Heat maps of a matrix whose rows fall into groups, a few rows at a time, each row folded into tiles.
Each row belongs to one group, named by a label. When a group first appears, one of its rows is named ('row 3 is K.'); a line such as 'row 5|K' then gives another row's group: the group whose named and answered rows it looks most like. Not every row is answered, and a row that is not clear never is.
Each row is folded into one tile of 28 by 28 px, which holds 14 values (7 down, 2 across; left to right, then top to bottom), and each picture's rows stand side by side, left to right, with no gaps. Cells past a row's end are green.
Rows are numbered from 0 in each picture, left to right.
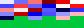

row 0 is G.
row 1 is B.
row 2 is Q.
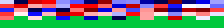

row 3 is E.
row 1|Q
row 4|G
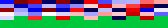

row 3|Q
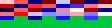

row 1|E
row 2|B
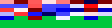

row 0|B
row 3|E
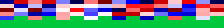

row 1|B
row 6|B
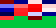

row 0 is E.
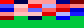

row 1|G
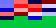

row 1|E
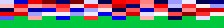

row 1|Q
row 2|E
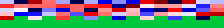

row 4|G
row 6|E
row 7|G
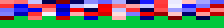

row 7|G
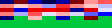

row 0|E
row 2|E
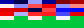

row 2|Q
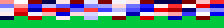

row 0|G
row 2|B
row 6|E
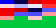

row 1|Q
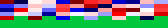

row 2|E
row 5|G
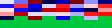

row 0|G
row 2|E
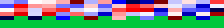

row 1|G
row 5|E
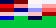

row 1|G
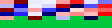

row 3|G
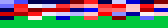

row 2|E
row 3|Q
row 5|E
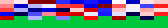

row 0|B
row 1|Q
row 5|G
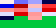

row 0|G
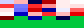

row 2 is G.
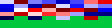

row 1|G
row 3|B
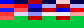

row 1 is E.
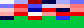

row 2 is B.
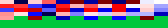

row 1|B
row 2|E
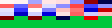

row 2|G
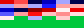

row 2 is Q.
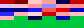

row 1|G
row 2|E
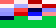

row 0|G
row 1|Q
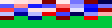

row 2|B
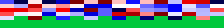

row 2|E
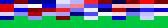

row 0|E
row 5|Q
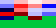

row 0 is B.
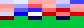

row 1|G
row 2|G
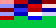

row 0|B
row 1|E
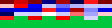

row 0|Q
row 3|Q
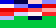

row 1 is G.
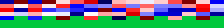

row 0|E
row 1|E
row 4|G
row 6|Q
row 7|B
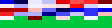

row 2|Q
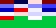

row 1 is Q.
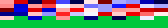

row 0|B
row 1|E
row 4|G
